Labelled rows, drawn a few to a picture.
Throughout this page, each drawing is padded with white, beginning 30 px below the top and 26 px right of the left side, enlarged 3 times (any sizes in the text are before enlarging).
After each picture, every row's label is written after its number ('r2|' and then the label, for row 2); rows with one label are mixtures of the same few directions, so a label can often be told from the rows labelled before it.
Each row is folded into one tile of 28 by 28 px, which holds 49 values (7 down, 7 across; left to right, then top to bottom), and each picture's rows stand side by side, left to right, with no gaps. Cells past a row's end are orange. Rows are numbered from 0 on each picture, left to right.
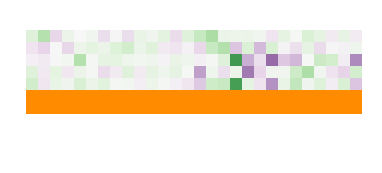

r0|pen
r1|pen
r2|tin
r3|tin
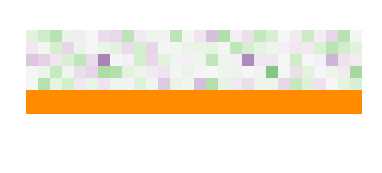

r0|tin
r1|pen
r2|pen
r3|pen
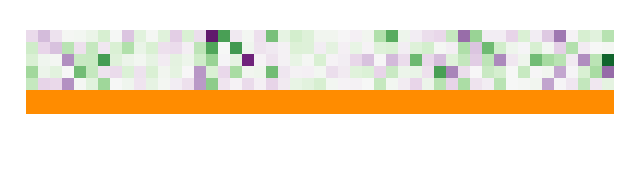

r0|tin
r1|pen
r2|pen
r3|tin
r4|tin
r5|pen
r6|tin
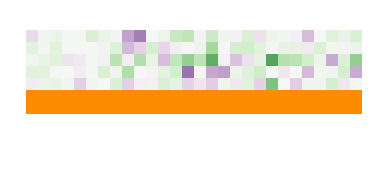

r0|pen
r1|tin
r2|tin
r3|tin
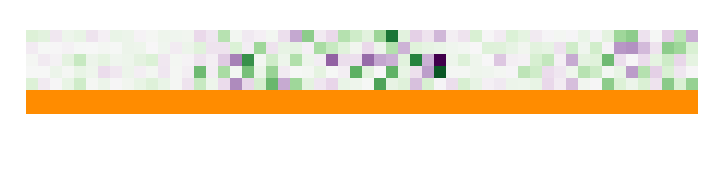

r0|pen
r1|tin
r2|tin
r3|pen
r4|tin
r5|pen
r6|tin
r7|pen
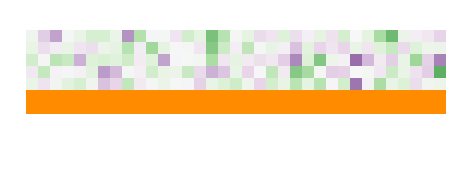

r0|tin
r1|pen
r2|tin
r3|tin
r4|tin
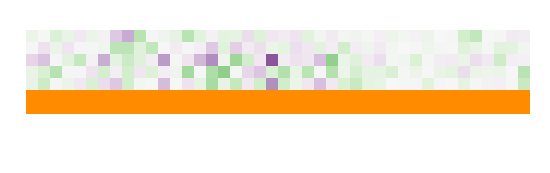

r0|tin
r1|pen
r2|tin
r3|tin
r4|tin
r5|tin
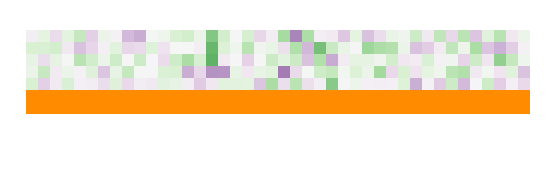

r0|pen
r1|tin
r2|tin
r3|pen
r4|pen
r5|pen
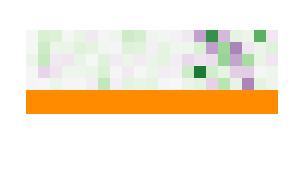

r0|tin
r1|tin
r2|pen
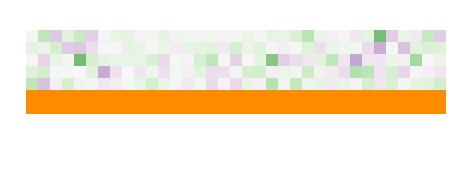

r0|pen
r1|tin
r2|tin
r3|tin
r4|pen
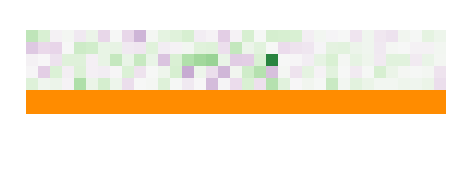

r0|pen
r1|tin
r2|tin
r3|pen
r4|tin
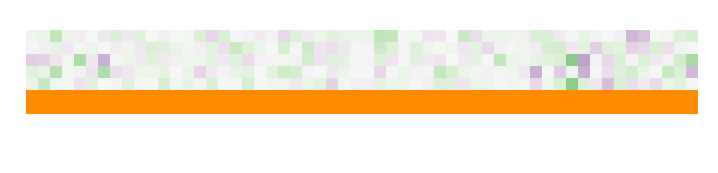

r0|tin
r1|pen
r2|pen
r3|pen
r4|tin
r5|pen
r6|tin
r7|tin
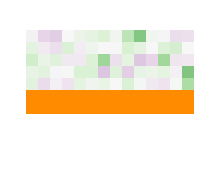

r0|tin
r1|tin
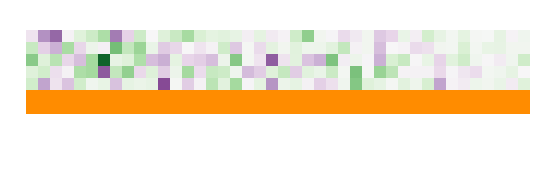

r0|tin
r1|pen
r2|tin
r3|tin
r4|tin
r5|tin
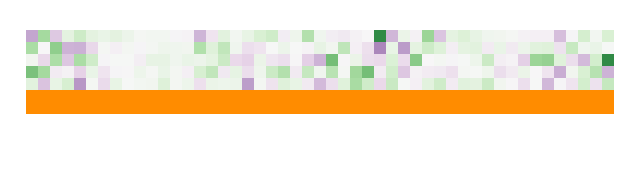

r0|pen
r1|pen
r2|pen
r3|tin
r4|pen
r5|tin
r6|tin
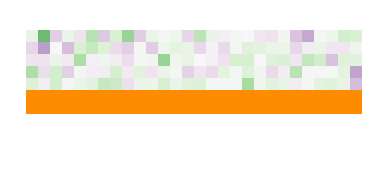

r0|pen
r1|pen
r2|pen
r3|tin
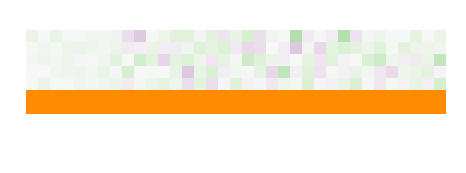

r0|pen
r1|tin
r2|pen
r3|pen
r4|tin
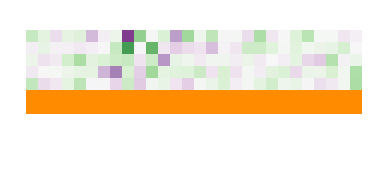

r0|pen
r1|pen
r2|pen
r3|tin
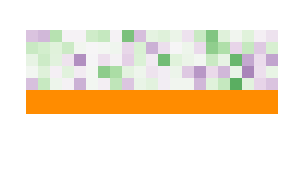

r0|pen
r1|pen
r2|tin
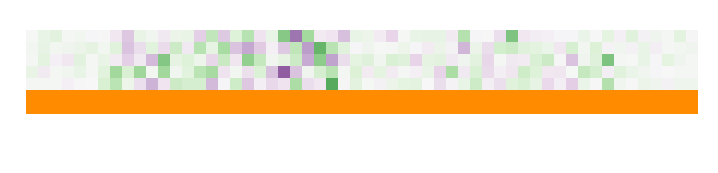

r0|tin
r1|tin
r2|pen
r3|pen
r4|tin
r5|pen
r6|tin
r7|pen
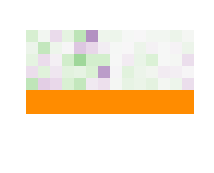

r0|pen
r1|tin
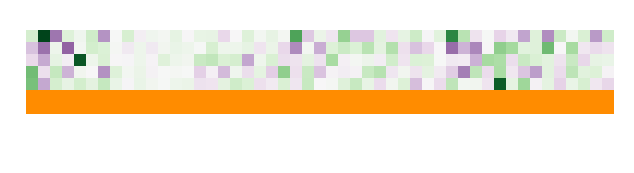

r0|pen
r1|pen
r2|tin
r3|pen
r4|pen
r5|pen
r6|pen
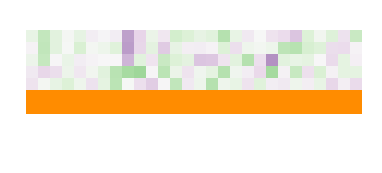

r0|tin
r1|tin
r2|tin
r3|pen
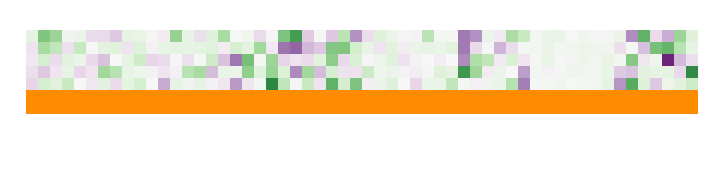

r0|tin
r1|pen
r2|tin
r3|pen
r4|pen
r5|tin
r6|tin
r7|pen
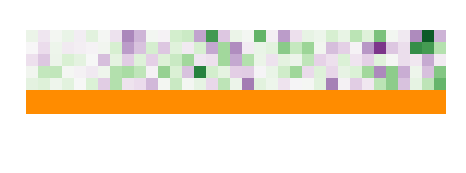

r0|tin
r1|tin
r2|pen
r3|pen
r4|pen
